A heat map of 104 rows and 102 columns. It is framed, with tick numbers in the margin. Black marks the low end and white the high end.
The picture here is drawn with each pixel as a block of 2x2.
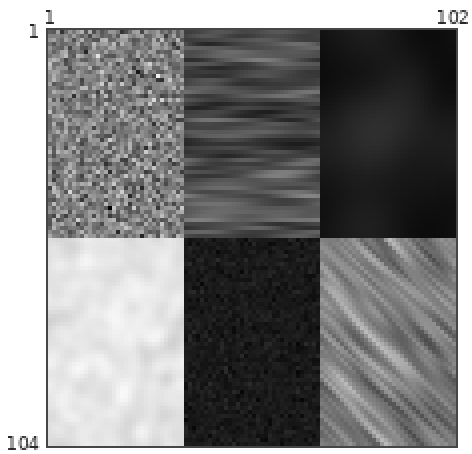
The table splits into 2 rows of 3 panels. Panel 1,1: middling, fine-grained, strong in contrast. Panel 1,2: low, streaked across. Panel 1,3: very low, smooth, faint in contrast. Panel 2,1: very high, blotchy, faint in contrast. Panel 2,2: very low, fine-grained, faint in contrast. Panel 2,3: middling, slanting down to the right.
